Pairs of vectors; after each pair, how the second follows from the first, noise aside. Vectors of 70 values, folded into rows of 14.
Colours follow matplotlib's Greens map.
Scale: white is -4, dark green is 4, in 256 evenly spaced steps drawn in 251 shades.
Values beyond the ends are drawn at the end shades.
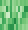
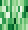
scaled up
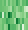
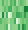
negated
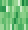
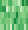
copied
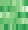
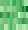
negated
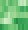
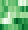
scaled up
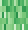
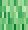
negated
